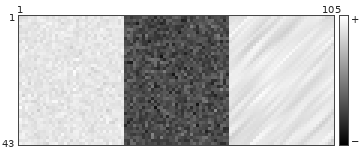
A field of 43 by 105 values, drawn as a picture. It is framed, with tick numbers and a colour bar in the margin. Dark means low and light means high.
It is made of 1 by 3 panels. Panel 1,1: very high, fine-grained, faint in contrast. Panel 1,2: low, fine-grained. Panel 1,3: very high, slanting up to the right, faint in contrast.
